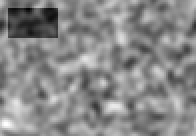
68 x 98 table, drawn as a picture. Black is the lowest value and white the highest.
The halves do not mirror each other. In the top left lies a patch that is lower than the rest. The ninth with the highest average is the bottom left. The ninth with the lowest average is the top left.
